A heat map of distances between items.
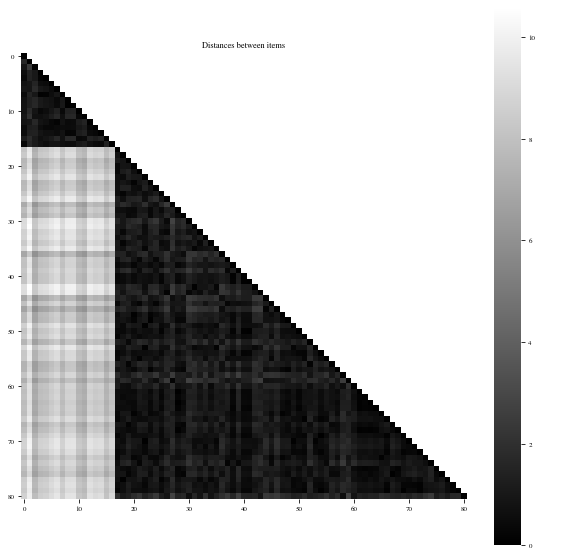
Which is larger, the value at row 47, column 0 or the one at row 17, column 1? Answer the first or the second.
the second
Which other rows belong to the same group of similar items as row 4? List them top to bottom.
0, 1, 2, 3, 5, 6, 7, 8, 9, 10, 11, 12, 13, 14, 15, 16
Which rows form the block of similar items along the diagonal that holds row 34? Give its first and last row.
17 to 80
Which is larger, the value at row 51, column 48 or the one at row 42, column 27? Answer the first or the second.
the second
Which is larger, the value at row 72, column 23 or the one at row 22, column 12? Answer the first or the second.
the second
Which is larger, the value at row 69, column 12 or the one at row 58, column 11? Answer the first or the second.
the first
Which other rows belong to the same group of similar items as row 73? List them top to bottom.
17, 18, 19, 20, 21, 22, 23, 24, 25, 26, 27, 28, 29, 30, 31, 32, 33, 34, 35, 36, 37, 38, 39, 40, 41, 42, 43, 44, 45, 46, 47, 48, 49, 50, 51, 52, 53, 54, 55, 56, 57, 58, 59, 60, 61, 62, 63, 64, 65, 66, 67, 68, 69, 70, 71, 72, 74, 75, 76, 77, 78, 79, 80
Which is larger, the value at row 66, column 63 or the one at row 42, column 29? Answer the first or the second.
the second
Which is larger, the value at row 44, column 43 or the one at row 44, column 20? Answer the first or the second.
the first
